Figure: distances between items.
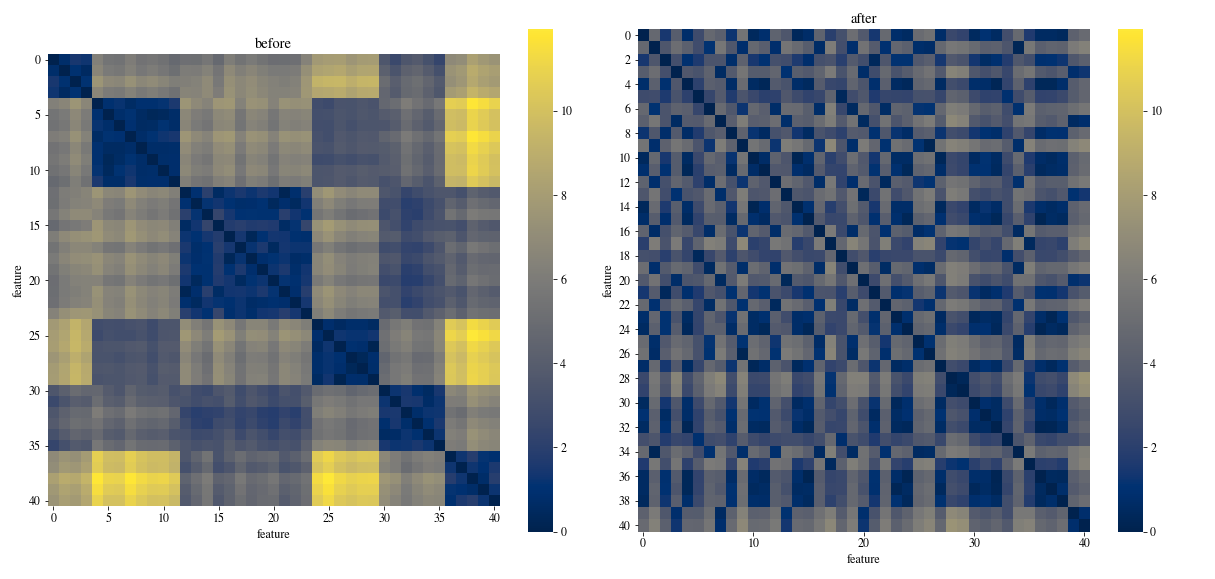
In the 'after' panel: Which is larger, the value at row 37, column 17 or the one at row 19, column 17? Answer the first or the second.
the second
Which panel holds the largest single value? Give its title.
before
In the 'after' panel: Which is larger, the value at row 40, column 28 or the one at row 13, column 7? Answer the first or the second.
the first
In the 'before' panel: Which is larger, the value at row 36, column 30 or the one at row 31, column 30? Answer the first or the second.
the first
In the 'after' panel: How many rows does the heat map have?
41
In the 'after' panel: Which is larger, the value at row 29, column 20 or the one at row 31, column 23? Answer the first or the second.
the first
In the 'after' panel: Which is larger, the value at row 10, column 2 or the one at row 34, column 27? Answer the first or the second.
the second
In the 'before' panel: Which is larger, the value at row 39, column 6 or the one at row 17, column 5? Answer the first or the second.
the first
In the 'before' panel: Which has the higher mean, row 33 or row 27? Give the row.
27
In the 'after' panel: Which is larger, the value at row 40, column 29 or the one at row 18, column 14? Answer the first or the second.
the first
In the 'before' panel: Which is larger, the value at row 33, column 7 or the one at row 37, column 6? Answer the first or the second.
the second
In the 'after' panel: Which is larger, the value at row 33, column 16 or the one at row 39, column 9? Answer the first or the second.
the second
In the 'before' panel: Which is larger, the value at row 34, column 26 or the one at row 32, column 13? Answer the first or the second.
the first
